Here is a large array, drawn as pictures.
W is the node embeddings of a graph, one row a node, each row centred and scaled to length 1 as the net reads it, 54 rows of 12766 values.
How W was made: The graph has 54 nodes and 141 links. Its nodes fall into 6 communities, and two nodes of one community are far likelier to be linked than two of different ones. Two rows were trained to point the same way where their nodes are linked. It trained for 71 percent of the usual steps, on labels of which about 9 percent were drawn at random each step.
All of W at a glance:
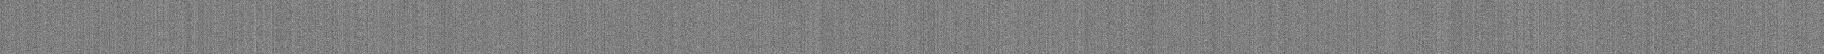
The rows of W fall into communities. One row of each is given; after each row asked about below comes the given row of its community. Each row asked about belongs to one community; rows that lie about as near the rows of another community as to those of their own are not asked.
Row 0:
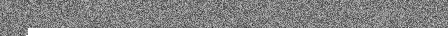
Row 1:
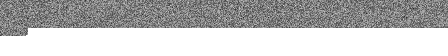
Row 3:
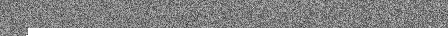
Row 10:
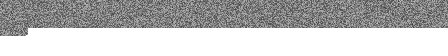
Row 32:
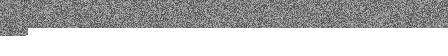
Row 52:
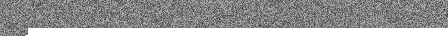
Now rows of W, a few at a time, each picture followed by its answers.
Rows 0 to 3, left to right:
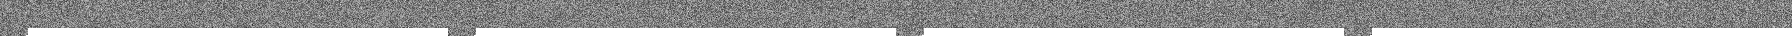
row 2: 3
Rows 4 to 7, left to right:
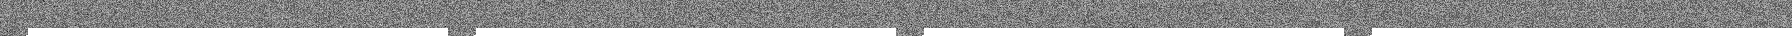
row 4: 32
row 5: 10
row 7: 1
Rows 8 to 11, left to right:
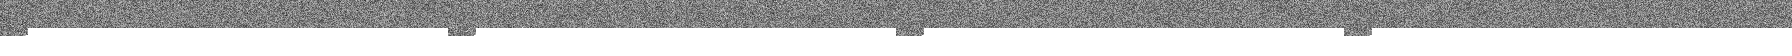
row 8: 0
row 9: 32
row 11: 10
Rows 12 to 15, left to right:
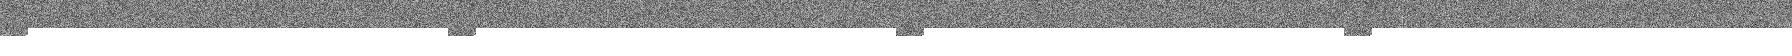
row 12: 10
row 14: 32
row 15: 1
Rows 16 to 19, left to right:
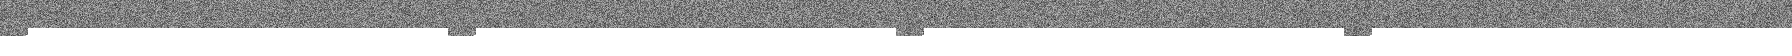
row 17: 3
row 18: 3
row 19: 32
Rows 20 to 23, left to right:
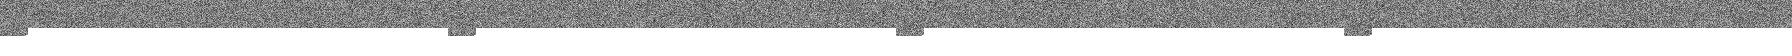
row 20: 1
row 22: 52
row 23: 52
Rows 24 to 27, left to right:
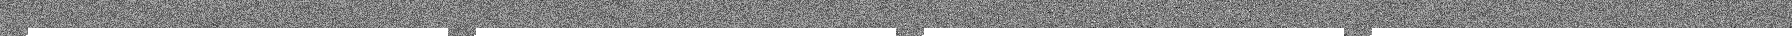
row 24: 1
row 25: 0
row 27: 10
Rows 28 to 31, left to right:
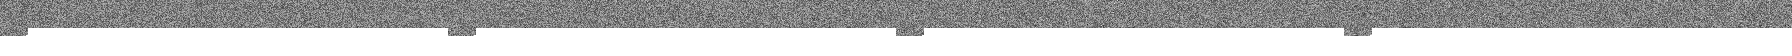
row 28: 1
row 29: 3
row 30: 0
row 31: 3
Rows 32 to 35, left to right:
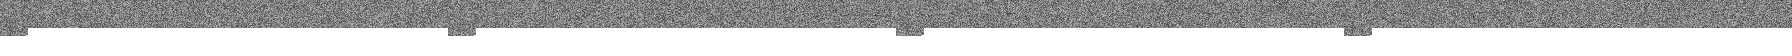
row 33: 10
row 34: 10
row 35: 0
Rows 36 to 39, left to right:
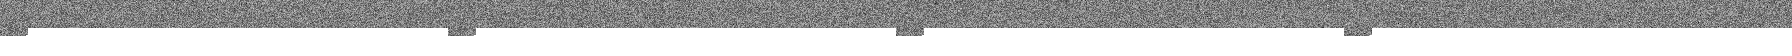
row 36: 32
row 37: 32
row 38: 0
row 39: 1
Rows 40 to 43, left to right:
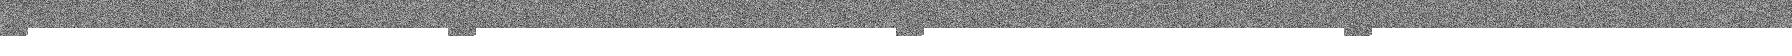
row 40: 1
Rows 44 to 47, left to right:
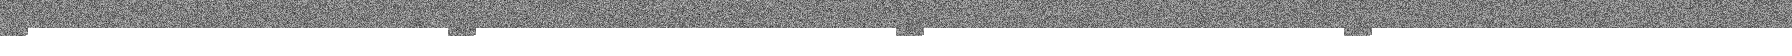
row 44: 1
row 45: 32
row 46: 3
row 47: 3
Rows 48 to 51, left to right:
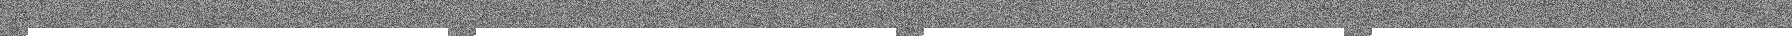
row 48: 32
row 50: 32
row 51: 1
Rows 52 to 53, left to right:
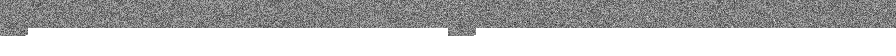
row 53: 10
